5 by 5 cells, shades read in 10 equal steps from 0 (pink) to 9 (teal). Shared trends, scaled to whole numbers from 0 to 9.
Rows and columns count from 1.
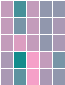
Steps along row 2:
up down up down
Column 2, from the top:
7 5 1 9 6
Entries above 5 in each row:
1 0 0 1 1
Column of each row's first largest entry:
2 2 4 2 2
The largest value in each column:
3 9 2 4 5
